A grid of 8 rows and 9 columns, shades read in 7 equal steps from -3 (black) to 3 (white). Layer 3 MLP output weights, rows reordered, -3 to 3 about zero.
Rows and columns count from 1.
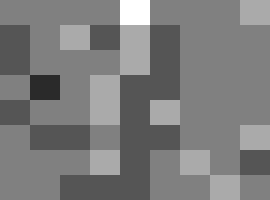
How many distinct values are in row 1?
3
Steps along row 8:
same down same same up same up down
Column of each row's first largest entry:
5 3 5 4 4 9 4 8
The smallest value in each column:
-1 -2 -1 -1 -1 -1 0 0 -1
